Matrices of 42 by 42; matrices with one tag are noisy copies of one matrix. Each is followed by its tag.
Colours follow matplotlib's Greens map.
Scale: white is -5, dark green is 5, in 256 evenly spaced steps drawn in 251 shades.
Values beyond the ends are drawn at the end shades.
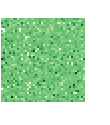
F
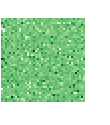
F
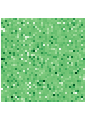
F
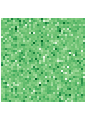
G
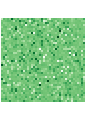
G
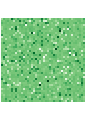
G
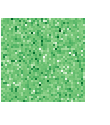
G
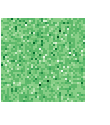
G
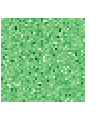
G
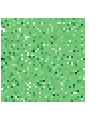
F
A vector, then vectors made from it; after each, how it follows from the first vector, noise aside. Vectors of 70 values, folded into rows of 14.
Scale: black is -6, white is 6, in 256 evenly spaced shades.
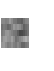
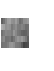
wrapped around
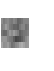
wrapped around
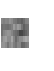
copied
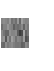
sign-scrambled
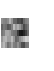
scaled up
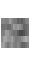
copied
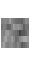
copied
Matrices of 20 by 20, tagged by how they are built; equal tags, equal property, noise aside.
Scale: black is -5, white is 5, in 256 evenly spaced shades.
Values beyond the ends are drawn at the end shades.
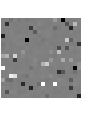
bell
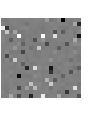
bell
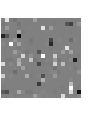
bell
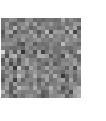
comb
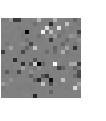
bell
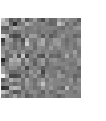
comb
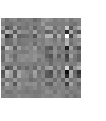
comb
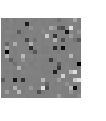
bell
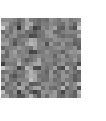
comb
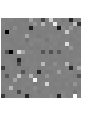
bell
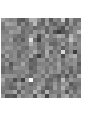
comb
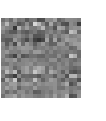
comb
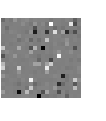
bell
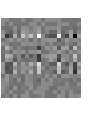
comb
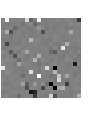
bell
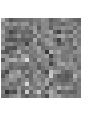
comb
